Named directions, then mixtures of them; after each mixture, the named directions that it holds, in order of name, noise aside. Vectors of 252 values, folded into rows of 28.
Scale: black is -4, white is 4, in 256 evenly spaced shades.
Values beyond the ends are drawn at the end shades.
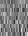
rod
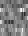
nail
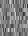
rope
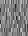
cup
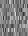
rope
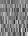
rod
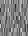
cup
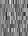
cup, rope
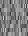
rod, rope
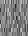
cup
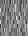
cup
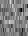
nail, rope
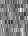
cup, nail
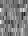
nail, rope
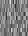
cup, rope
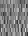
rod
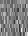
rod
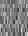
rod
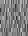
cup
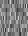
rod, rope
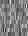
rod, rope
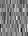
cup, rod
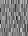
cup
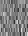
rod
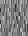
cup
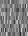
rod, rope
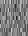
cup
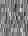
cup, nail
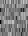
cup, nail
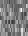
nail, rod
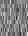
rod, rope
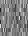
cup, rope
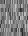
cup, nail
